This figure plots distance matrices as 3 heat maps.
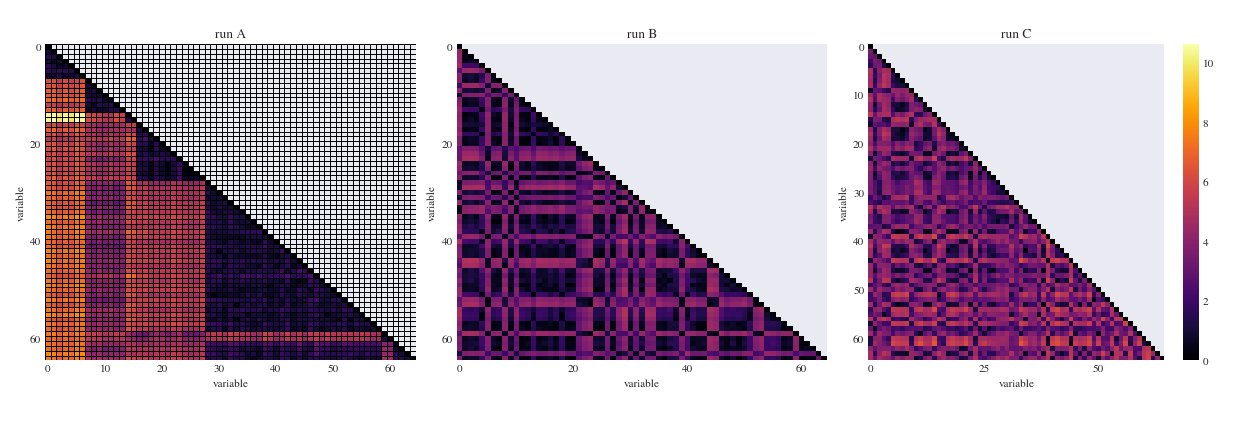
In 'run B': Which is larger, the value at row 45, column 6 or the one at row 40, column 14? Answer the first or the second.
the first
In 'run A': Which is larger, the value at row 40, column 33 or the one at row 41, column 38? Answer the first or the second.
the second
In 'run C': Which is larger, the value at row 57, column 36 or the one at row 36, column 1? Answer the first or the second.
the first
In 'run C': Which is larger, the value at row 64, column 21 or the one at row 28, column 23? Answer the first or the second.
the second
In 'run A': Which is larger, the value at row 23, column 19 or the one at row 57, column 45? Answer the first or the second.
the first
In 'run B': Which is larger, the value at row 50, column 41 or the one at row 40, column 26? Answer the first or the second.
the second
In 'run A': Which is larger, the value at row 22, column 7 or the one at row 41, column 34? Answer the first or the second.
the first
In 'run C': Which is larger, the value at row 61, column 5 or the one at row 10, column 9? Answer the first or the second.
the first
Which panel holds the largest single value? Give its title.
run A
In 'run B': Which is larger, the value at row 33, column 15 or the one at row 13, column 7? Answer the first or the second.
the first
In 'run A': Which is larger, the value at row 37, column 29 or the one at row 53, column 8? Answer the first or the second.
the second
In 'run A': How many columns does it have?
65
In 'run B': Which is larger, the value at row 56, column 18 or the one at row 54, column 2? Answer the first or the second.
the second
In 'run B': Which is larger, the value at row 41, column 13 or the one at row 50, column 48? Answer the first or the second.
the first
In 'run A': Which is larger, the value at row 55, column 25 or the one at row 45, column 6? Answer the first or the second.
the second
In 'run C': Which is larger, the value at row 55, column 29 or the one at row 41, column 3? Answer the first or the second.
the second
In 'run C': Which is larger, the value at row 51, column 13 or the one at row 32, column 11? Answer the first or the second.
the first
